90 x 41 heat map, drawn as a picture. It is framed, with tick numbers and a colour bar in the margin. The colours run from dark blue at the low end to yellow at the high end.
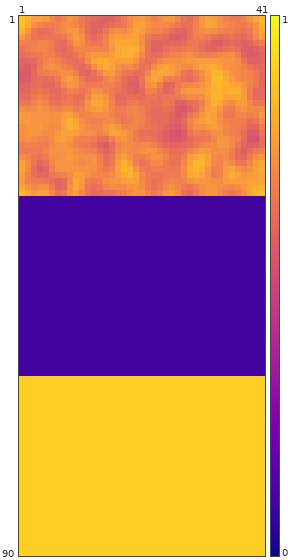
The table splits into 3 rows of 1 panel. Panel 1,1: high, blotchy. Panel 2,1: very low, flat. Panel 3,1: very high, flat.
